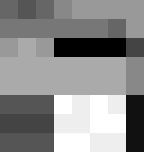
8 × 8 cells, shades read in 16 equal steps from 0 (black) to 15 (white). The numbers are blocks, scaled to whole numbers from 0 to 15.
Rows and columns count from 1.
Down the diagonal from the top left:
6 7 9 10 10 15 15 1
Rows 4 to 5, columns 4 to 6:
10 10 10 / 10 10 10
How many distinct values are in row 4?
2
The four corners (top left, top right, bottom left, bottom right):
6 9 5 1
